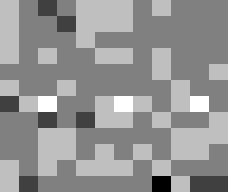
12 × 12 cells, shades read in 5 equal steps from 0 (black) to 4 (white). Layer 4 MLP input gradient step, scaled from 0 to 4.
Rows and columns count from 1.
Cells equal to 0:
1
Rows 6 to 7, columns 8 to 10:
2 2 3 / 3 2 3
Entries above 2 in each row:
5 4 2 5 2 3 7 4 5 6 6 2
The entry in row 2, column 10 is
2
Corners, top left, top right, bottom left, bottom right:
3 2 3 1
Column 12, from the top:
2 2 2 2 3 2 2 3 3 2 2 1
